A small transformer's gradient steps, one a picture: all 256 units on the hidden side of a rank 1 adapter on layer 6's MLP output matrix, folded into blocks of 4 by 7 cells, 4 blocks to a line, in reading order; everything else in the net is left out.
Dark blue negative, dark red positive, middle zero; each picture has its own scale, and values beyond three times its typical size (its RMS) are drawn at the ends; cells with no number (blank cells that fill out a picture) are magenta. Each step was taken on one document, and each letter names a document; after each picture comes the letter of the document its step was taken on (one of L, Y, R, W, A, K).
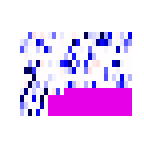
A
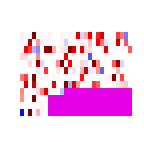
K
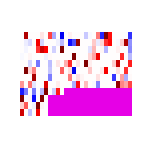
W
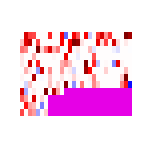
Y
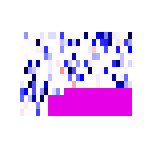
W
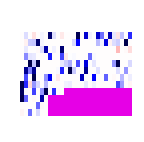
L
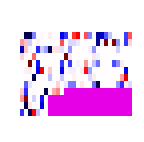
Y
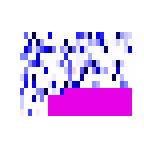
K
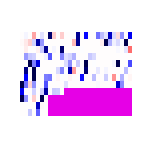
L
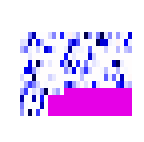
A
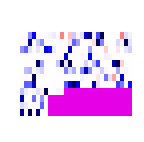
A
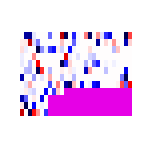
Y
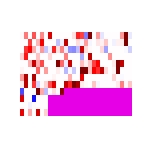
K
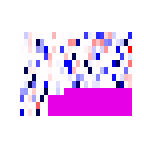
W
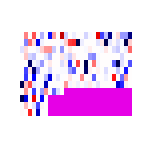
L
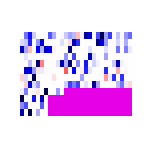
A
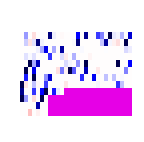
L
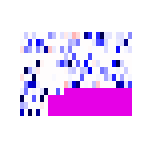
A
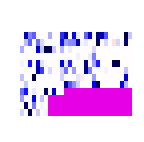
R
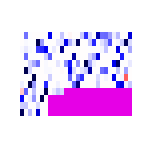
W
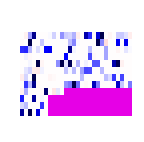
A
